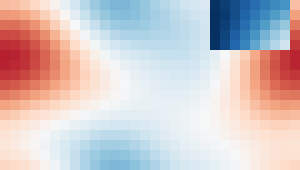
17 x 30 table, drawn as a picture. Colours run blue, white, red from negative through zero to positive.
Histogram: bell-shaped. Ninth with the lowest average: top right. Odd patch: lower, in the top right. Roughest part: top right. Stripes: none.
